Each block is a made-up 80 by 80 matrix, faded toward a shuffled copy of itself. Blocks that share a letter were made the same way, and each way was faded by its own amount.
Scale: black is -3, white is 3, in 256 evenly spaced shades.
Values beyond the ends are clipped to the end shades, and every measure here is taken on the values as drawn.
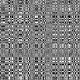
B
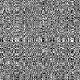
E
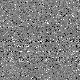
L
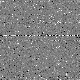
L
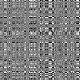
B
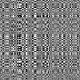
B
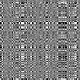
B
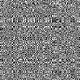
E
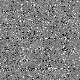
L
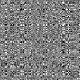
E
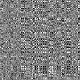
E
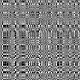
B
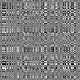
B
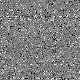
L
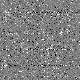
L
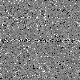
L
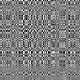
B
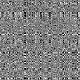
E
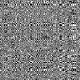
E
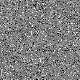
L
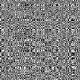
E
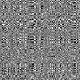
E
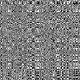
E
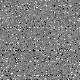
L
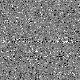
L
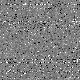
L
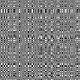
B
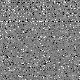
L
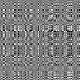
B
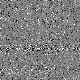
L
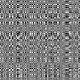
B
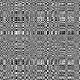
B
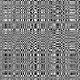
B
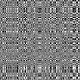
B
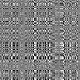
B
